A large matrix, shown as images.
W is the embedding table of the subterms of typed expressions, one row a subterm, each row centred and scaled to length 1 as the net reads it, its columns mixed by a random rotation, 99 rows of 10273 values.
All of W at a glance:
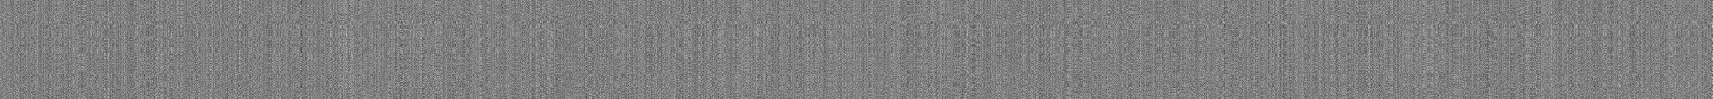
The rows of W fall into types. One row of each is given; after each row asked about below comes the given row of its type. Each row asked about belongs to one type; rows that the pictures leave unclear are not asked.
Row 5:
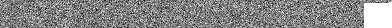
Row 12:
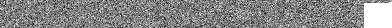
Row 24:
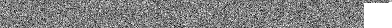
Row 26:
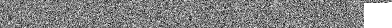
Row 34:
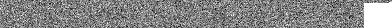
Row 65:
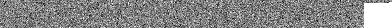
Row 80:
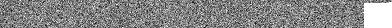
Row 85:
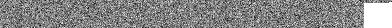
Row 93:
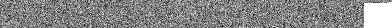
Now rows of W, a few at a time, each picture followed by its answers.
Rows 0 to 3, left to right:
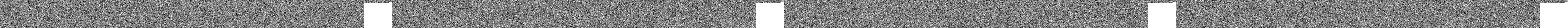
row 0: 85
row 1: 24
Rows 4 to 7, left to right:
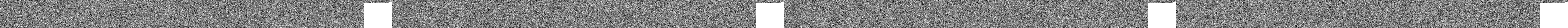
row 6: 5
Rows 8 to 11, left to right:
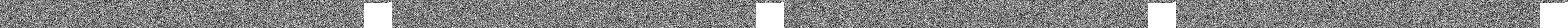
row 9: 85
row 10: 5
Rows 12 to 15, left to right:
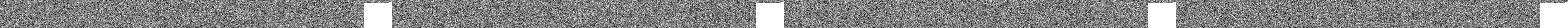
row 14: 65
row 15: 34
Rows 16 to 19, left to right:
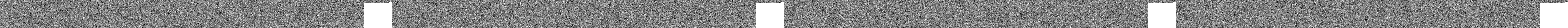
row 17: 65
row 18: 34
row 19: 26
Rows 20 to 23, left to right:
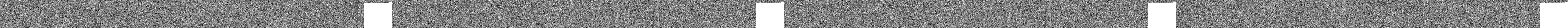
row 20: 24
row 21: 93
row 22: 93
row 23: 80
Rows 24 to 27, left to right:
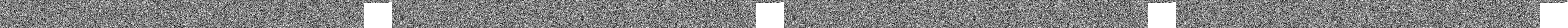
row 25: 26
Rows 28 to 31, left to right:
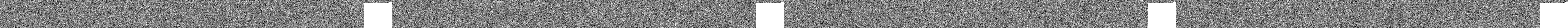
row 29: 24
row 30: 93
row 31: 65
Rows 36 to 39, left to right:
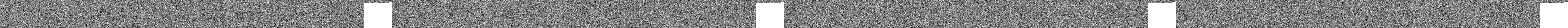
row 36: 34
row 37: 80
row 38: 80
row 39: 26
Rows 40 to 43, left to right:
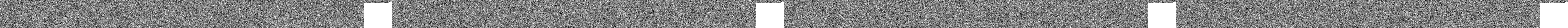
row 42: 34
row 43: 85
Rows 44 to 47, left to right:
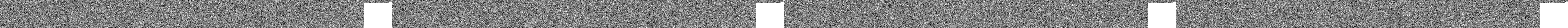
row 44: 12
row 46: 93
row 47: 34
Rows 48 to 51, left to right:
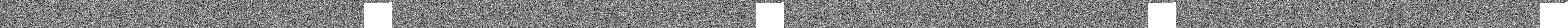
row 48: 80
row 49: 34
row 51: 65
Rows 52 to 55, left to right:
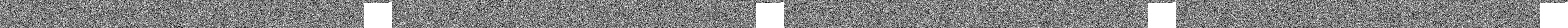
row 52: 24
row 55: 34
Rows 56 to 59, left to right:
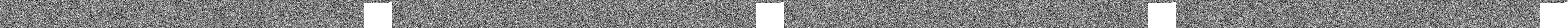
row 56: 34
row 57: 26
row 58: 26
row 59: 5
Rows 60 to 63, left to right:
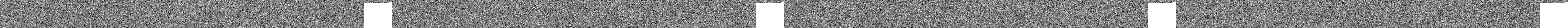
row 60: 93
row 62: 5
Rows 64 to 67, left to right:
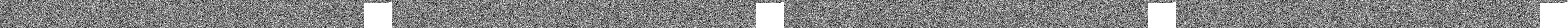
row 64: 80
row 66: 5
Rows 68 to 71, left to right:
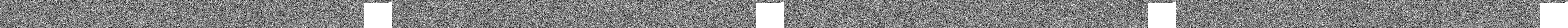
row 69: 5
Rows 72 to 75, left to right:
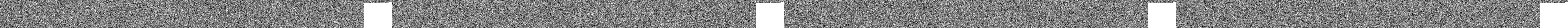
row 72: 80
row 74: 85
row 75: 85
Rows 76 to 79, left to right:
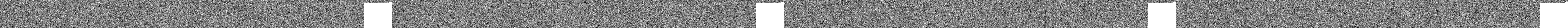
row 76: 80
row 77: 80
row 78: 93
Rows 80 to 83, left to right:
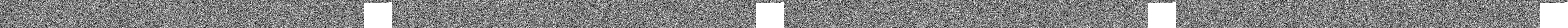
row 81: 65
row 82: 12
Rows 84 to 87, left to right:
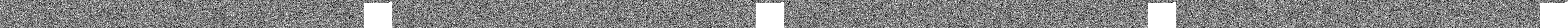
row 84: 34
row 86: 65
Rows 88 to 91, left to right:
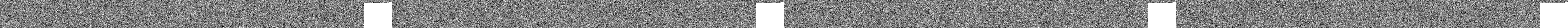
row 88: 93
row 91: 85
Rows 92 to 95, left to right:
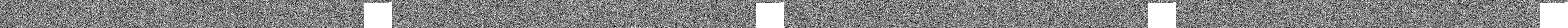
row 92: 80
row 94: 85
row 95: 12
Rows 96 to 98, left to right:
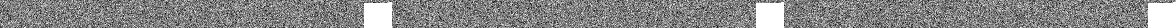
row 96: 26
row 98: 5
